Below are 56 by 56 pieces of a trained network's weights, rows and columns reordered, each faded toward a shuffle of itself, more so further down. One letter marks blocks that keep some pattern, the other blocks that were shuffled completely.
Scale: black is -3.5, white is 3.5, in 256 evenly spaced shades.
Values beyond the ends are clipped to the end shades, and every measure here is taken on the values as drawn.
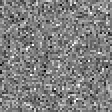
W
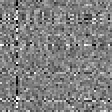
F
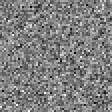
W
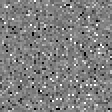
W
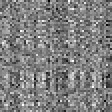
F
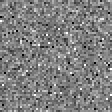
W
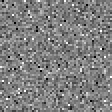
W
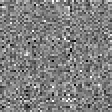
F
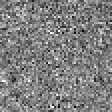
F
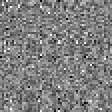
F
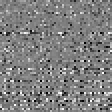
F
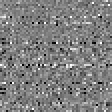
F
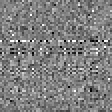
F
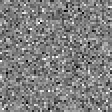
W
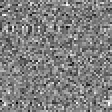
F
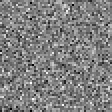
W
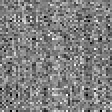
F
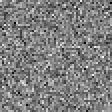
W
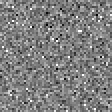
W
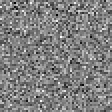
F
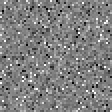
W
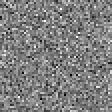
W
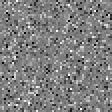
W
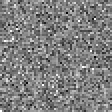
W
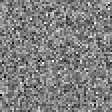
W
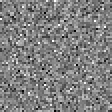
W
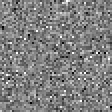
F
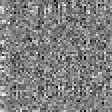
F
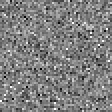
W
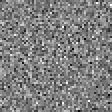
W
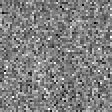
W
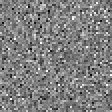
W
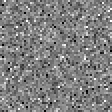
W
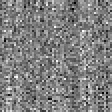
F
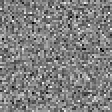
F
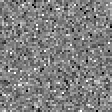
W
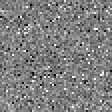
W
